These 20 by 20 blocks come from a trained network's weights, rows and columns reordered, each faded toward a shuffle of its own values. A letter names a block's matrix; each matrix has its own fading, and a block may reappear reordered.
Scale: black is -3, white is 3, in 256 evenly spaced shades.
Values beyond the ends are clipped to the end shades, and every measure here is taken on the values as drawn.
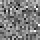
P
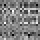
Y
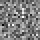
P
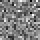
P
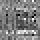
Y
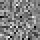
P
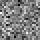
P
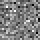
P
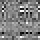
Y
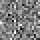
P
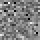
P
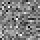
P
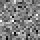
P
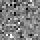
P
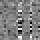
Y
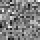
P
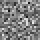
P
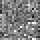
P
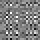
Y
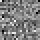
P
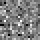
P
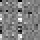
Y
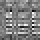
Y
